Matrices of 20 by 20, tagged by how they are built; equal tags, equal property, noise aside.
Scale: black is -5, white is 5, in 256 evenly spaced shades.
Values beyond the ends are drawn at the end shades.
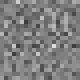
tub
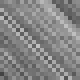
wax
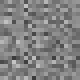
tub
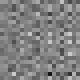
tub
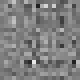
tub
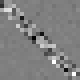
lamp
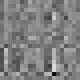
tub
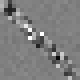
lamp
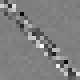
lamp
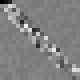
lamp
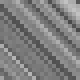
wax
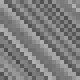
wax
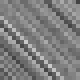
wax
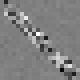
lamp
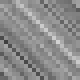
wax
